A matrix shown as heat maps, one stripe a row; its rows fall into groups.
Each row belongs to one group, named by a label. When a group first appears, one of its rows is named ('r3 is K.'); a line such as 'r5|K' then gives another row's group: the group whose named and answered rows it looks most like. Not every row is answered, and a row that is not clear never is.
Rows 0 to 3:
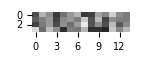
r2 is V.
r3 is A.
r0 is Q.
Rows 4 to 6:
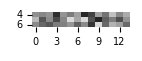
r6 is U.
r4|Q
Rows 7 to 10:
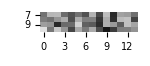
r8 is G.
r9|U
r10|A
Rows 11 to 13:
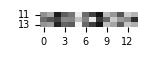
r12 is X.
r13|U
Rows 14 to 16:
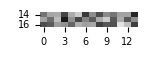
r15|Q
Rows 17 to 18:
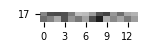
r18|Q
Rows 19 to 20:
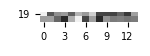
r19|A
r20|U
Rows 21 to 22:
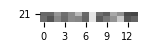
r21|X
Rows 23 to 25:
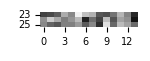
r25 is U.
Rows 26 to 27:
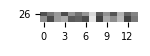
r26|V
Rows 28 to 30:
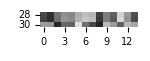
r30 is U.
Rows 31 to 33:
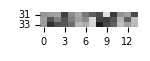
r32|A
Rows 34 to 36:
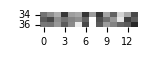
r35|X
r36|X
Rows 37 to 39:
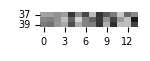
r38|G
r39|G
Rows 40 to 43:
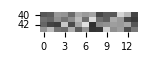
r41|X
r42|G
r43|Q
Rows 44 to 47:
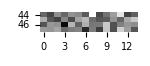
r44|X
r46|Q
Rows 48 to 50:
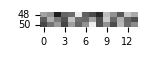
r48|U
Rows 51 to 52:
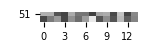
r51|Q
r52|V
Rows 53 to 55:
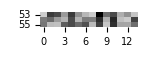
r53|A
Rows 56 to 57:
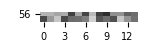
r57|V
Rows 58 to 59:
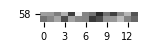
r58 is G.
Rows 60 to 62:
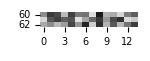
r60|X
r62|X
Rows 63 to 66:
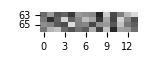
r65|Q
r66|V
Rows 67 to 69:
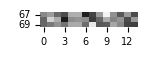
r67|U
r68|Q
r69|X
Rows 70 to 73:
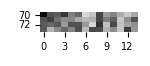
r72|V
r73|Q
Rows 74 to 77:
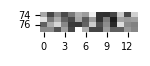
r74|A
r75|A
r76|V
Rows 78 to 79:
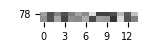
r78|A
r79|Q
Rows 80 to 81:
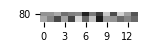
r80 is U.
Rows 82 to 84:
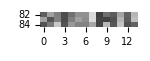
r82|V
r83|A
